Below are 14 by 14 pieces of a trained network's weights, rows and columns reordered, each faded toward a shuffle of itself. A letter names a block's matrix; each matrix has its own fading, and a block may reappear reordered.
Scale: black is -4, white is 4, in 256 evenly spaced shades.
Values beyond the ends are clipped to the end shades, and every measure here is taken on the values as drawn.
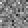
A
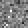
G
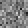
A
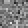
G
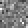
G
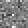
G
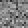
G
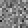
A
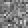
A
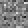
G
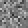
A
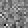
G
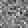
A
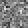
A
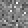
G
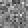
A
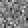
A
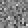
A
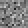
A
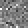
G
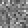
A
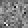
A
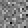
G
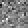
G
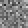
A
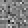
G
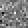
G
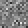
A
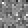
G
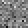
A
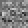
A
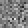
A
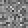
A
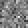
G
